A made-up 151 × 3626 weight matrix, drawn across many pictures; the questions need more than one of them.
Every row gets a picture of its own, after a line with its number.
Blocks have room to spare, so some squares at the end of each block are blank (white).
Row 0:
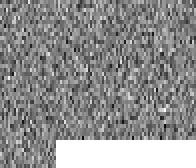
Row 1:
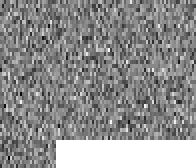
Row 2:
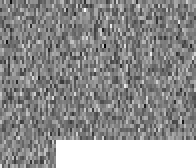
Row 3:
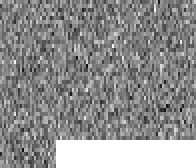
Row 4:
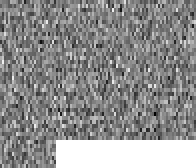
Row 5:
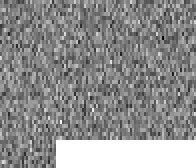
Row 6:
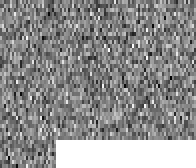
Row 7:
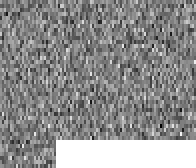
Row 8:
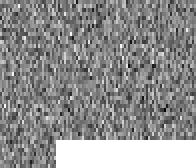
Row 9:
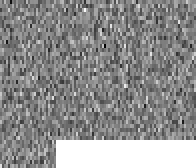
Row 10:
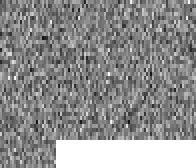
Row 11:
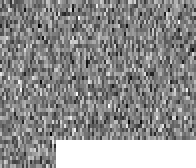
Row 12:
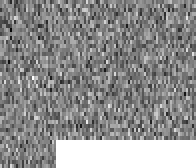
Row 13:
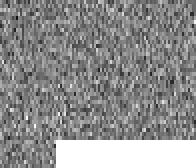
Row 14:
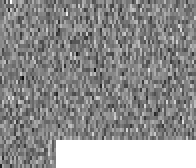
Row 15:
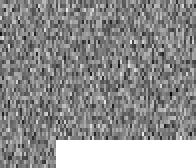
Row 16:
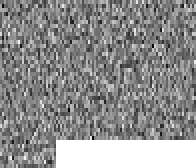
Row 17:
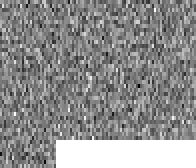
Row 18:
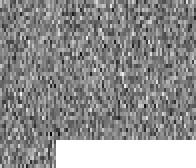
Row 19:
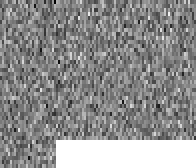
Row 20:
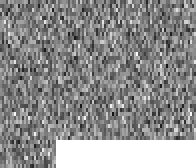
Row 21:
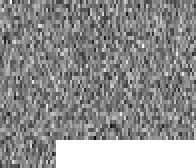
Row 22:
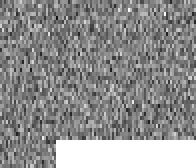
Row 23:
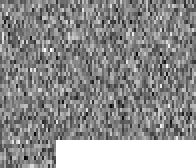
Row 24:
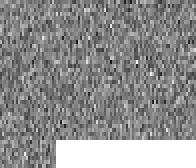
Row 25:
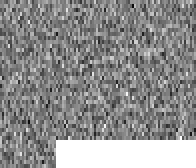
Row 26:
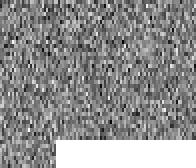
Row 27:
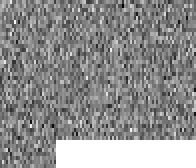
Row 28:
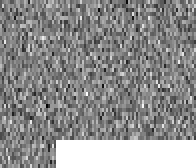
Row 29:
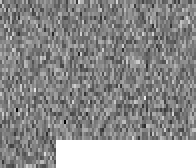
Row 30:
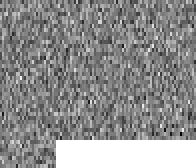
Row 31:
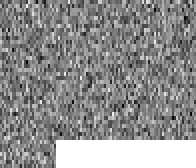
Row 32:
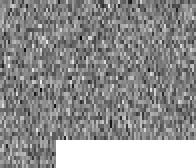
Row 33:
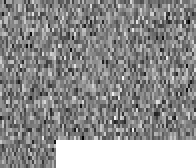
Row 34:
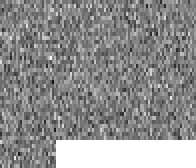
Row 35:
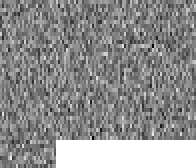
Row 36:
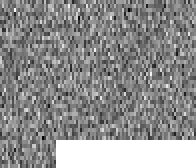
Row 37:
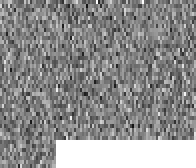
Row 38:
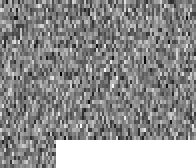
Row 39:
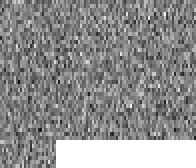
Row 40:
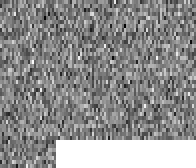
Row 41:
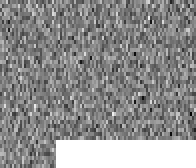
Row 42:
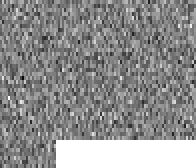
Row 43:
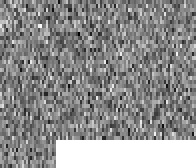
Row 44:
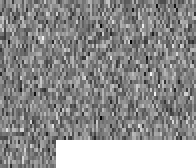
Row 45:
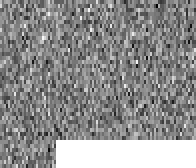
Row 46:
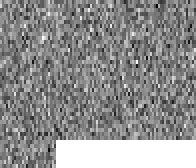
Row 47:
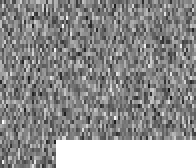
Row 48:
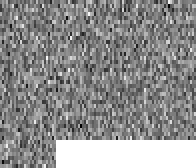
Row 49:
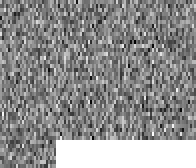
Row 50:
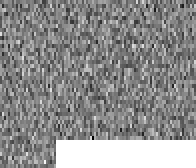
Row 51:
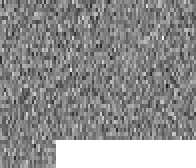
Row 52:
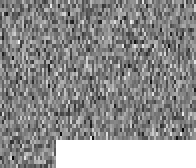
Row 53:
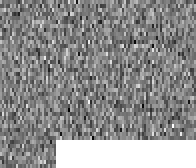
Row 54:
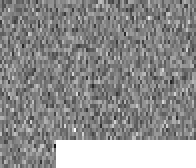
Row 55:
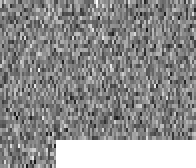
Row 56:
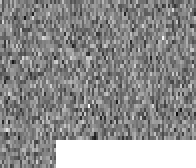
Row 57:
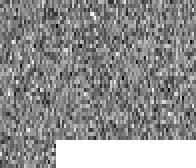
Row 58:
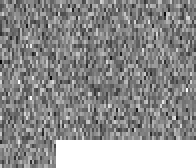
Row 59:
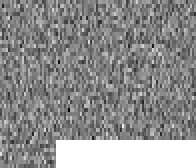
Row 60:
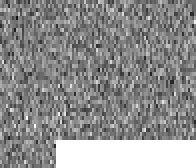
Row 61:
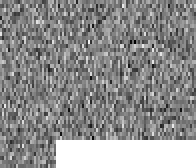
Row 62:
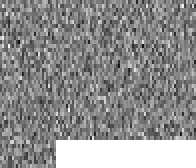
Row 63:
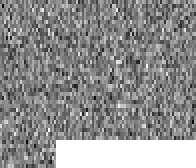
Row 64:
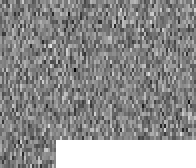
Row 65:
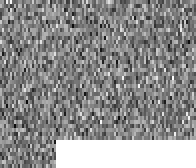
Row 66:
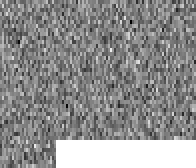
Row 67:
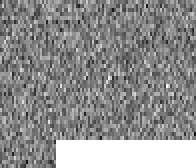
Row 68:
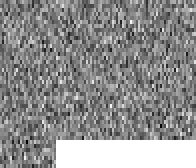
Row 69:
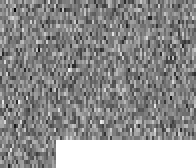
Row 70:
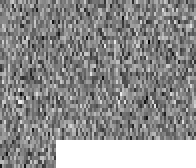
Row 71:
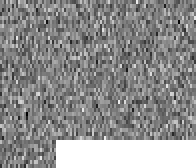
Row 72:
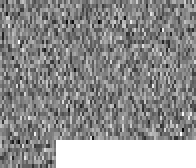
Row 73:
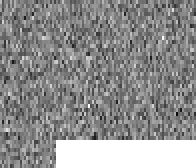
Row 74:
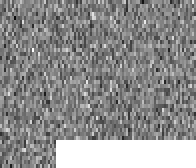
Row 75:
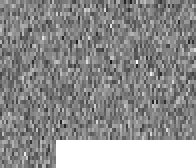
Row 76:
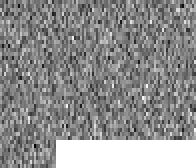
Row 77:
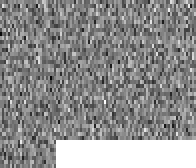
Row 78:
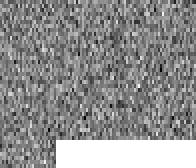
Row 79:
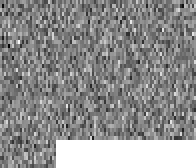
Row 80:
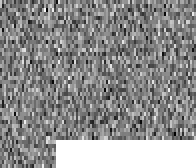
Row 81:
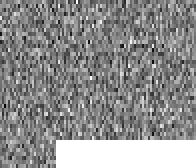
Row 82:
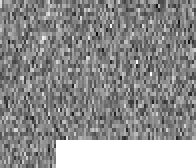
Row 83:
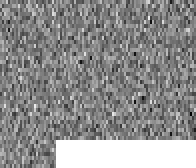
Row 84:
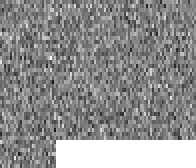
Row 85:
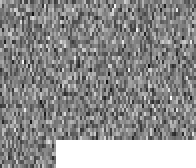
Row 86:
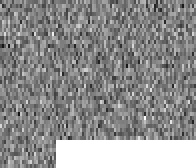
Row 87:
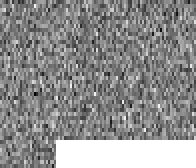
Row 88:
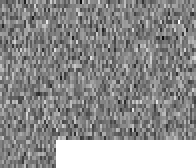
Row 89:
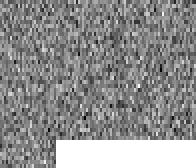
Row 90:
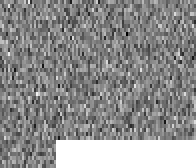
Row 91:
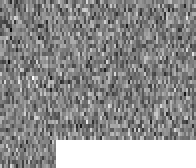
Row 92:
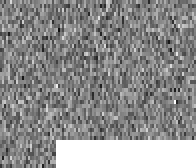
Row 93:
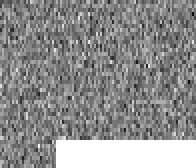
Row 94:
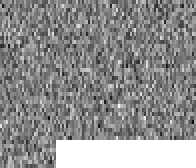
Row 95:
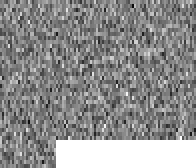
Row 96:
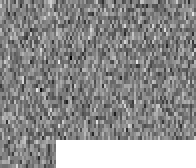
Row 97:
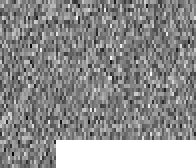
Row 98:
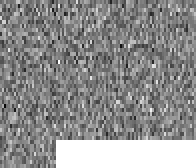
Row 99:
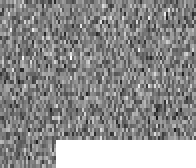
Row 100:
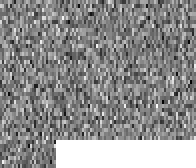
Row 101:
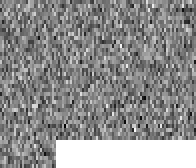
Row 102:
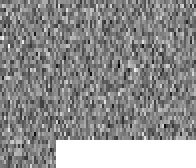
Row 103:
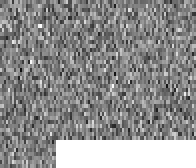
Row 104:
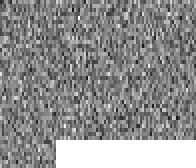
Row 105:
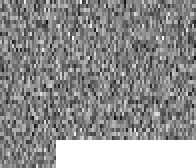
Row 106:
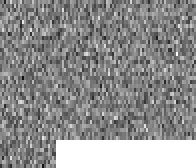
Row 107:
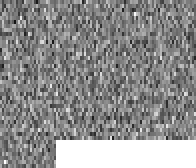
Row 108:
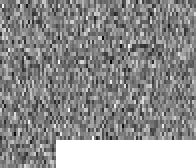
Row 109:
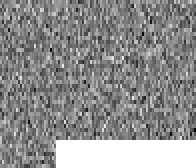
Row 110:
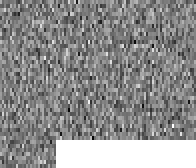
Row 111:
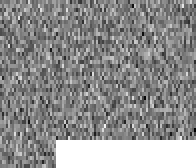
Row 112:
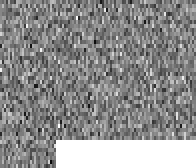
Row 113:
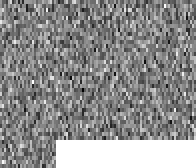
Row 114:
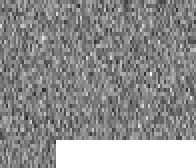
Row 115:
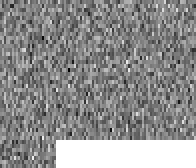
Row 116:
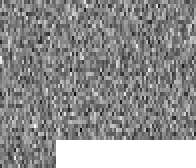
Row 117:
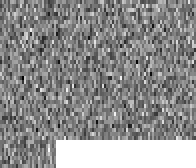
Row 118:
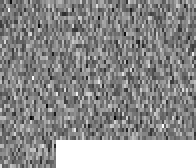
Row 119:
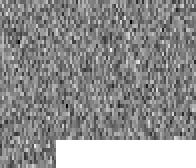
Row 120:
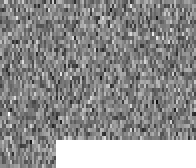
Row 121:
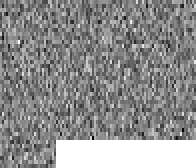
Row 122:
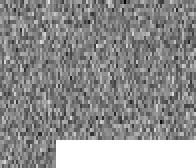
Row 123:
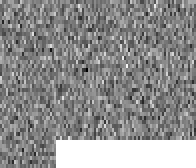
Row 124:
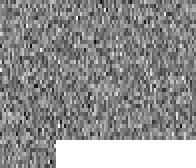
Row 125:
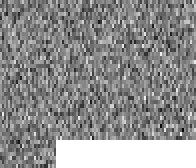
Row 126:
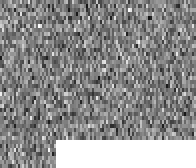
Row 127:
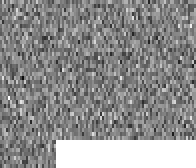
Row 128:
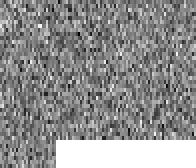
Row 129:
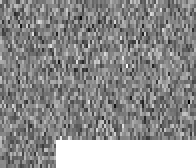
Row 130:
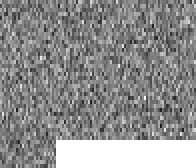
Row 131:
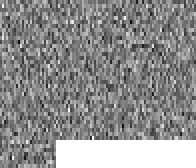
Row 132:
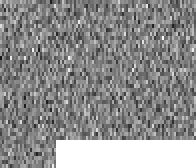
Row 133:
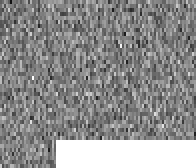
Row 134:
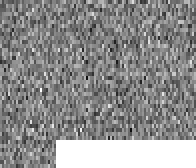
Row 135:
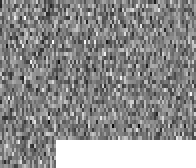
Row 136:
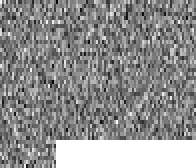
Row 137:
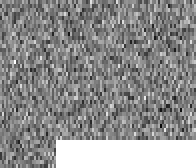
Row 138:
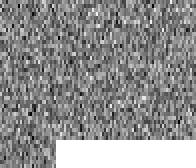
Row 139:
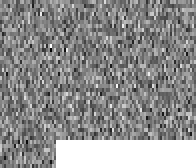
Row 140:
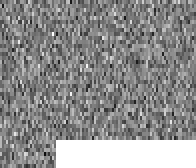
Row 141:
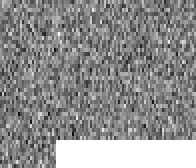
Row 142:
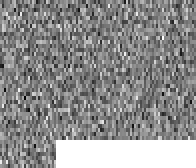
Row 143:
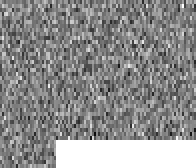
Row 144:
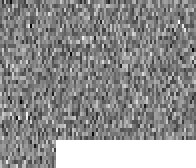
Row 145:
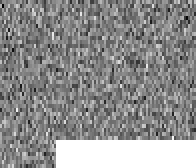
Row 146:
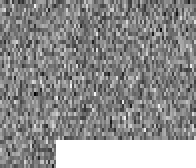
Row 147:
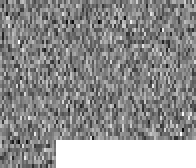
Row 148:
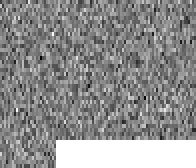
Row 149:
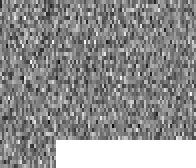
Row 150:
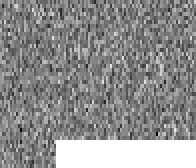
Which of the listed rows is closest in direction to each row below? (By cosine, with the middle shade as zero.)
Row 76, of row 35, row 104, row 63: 63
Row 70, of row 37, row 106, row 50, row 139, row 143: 106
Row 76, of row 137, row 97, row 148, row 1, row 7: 7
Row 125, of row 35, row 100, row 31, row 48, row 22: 35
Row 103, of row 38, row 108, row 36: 38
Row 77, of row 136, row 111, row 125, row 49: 111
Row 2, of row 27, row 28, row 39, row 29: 28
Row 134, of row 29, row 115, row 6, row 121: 6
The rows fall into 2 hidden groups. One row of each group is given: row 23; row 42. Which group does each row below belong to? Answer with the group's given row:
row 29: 23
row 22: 42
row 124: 42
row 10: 42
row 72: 23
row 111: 23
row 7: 23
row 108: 23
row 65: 42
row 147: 23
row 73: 42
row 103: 42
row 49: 23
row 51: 42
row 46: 42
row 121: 23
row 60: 42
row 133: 42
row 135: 42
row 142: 42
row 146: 42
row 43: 42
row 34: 42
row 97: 42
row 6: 42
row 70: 42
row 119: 23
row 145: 23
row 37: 42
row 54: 42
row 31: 23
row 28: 42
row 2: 42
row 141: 42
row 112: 42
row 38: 42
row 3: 23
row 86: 23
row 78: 23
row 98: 23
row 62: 23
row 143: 23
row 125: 23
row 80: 42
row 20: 23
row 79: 23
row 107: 42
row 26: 42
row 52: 23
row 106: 42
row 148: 23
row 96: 42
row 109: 23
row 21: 42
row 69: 42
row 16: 23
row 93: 42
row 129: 23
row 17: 23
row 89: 23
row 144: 42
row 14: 42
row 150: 23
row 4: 42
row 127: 42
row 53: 23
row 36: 42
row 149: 42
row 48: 42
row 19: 42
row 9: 42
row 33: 42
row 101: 23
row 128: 42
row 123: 23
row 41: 23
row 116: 42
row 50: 23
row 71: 42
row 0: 23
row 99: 42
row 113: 42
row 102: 23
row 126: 42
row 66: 23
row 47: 42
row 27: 42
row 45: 42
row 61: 23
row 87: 42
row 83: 23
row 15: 23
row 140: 23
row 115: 42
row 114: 42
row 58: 42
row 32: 42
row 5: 42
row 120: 42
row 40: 42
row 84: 42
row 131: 23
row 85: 42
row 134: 42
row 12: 42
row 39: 42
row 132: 42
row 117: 42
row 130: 23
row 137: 23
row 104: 42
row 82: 42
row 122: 42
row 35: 23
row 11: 42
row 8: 23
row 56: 42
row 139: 23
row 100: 42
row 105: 42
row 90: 42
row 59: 23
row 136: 42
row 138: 23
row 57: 42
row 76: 23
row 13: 42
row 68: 23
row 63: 23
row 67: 42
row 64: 23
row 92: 42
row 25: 23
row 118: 42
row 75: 42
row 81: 23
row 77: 23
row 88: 42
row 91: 42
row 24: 42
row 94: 23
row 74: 42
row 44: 42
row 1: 42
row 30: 23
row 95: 23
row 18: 42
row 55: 42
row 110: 23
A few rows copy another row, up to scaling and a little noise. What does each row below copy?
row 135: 149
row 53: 110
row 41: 83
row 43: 128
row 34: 84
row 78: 89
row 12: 91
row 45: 46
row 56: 73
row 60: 13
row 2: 9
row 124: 112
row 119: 66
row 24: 75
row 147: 72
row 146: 87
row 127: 42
